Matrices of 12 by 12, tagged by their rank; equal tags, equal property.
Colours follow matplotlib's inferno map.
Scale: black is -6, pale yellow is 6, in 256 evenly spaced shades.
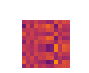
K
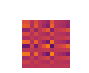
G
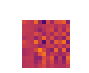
K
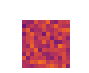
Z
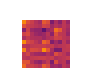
K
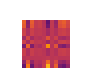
G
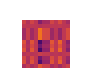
G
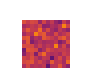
Z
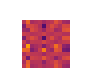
K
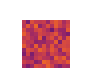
Z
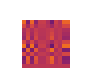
G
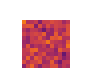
Z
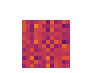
K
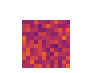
Z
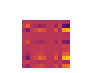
G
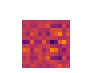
K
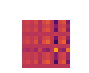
G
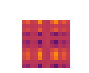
G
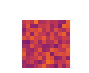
Z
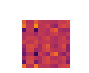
K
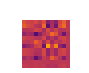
K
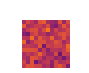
Z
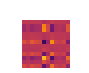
G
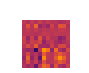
K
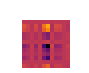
G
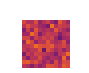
Z
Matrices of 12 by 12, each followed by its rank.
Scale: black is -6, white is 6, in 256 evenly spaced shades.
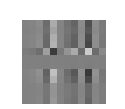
one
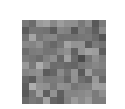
full rank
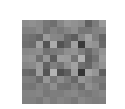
two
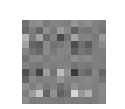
two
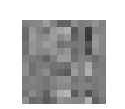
two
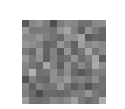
full rank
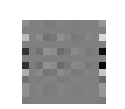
one
